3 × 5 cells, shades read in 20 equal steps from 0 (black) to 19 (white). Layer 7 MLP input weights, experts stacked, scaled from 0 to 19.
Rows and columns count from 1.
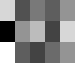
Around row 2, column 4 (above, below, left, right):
7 8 14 16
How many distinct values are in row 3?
5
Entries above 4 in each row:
5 4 5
